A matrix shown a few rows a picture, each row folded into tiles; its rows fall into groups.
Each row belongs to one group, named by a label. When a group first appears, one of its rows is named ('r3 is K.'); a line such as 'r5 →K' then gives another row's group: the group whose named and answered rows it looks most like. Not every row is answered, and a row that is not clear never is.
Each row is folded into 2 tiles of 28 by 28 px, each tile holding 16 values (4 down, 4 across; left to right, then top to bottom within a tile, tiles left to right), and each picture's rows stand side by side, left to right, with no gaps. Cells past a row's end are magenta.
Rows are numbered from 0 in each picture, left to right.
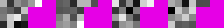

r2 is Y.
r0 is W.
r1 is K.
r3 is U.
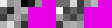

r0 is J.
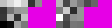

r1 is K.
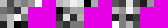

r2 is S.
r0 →W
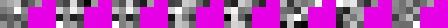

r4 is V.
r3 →V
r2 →S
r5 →W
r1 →S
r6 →J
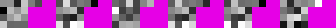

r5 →W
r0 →U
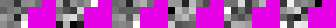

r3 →U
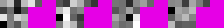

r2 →K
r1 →V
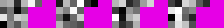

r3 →V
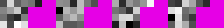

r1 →U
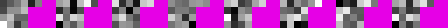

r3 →Y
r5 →W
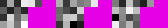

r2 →S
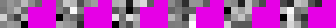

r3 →K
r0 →Y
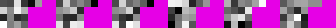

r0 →S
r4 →W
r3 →J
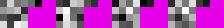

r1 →V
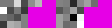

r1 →K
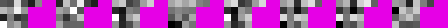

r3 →J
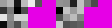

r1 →U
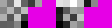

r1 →J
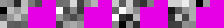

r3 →J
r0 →U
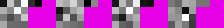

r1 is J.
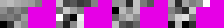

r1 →K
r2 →U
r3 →W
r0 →J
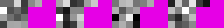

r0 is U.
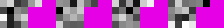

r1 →U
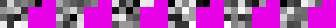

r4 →S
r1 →K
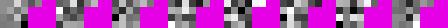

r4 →Y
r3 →S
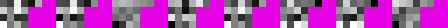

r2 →J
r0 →S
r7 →J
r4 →S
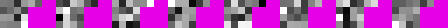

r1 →V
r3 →J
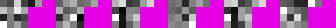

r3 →K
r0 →S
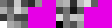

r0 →S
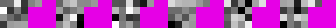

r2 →S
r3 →J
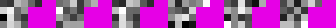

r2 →V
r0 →V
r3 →W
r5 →K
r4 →S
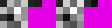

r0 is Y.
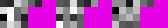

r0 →V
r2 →U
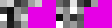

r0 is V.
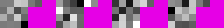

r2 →K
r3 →U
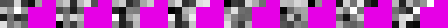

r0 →S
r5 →J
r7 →W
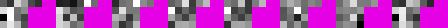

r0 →V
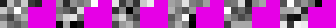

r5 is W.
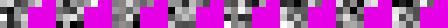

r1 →W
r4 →S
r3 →U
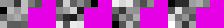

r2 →J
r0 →U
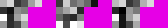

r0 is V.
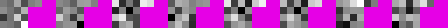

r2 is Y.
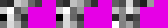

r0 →V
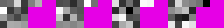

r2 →Y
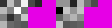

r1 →U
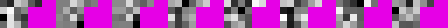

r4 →Y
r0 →V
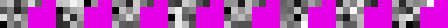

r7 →W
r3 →V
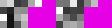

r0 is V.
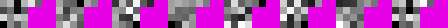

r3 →J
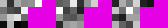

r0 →W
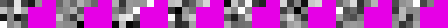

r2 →W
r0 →S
